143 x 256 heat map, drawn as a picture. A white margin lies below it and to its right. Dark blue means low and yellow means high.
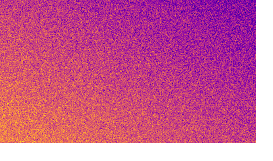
Ninth with the highest average: bottom left. Odd rows or columns: none. Stripes: none. Slope: up to the bottom left. Ninth with the lowest average: top right.
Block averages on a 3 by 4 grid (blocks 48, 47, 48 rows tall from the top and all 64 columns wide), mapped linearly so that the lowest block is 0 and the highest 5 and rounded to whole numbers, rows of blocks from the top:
3210 | 4321 | 5432
